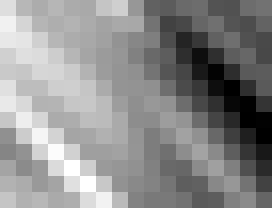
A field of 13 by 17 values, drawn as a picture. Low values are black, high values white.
Grain: diagonal, down to the right. Slope: up to the left. Ninth with the lowest average: middle right. Lone odd cells: none.
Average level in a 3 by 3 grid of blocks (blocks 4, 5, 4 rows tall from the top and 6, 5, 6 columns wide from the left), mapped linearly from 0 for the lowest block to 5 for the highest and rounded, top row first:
5 3 1 / 5 3 0 / 5 3 2
